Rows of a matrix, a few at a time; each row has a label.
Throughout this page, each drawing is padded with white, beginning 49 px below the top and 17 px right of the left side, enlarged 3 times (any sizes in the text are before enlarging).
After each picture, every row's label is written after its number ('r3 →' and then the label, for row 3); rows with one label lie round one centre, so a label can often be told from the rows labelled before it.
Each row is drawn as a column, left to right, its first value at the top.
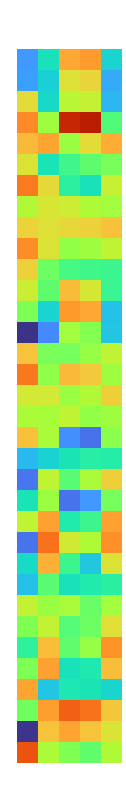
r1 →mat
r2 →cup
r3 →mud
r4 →mud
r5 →cup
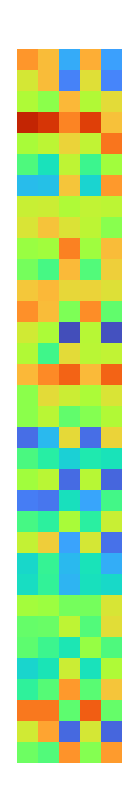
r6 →mud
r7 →mud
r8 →mat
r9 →mud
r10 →mat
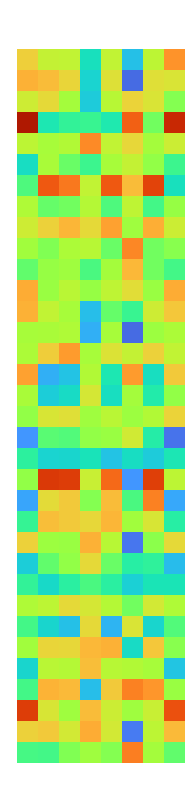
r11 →mud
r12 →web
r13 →web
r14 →cup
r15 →web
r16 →mat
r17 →web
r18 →mud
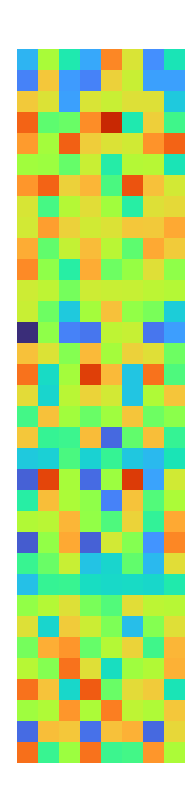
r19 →mat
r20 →web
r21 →cup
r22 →mat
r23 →mud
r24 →web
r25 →mat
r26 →cup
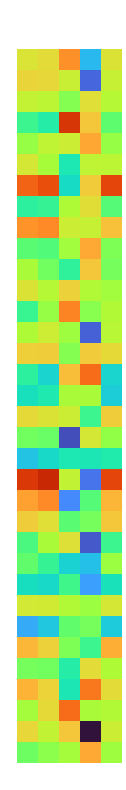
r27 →web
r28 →web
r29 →mud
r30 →mat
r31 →web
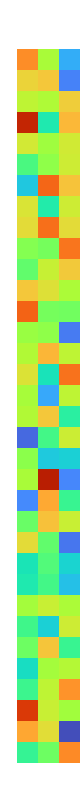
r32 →mud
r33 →web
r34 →mat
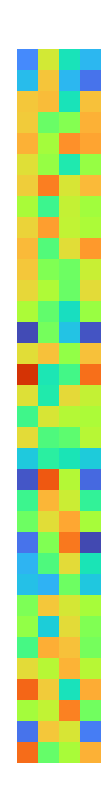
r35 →mat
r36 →web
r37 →cup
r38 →mat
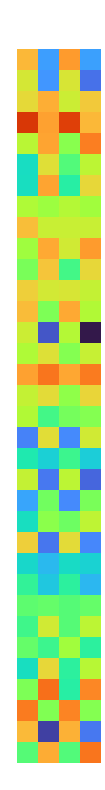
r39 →mud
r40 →mat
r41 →mud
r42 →mat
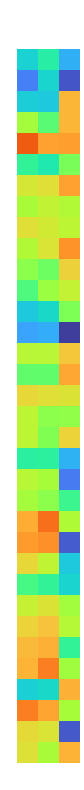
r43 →cup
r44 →cup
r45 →mat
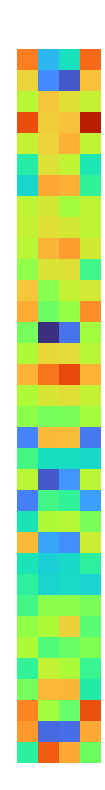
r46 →mud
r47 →mat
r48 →mat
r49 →mud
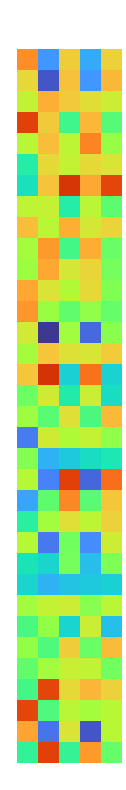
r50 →mud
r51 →mat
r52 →web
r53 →mat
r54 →web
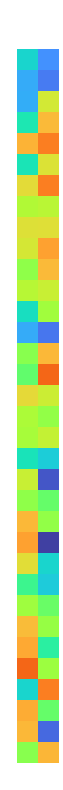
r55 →cup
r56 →mat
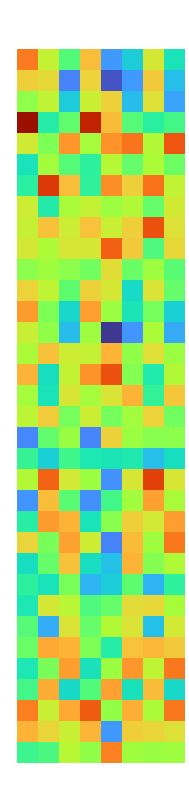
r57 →mud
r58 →web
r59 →cup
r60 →mud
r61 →mat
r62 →cup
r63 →web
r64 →cup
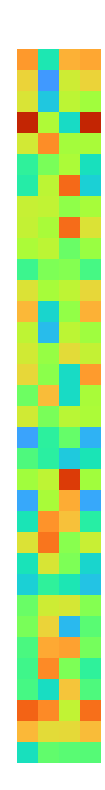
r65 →mud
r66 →cup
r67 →web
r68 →mud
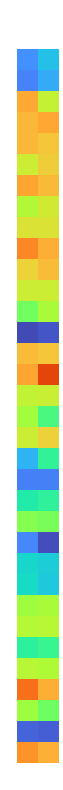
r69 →mat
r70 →mat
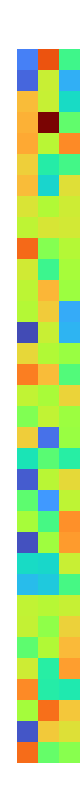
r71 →mat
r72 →mud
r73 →cup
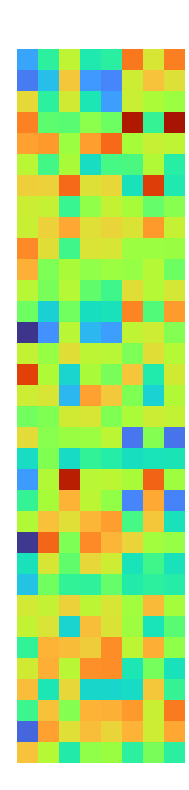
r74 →mat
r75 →cup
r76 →web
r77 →cup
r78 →cup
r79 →mud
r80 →web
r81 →mud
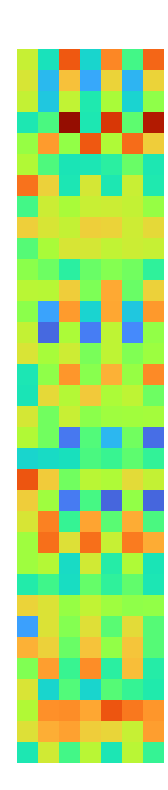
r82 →web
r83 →cup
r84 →mud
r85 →cup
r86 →mud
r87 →cup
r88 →mud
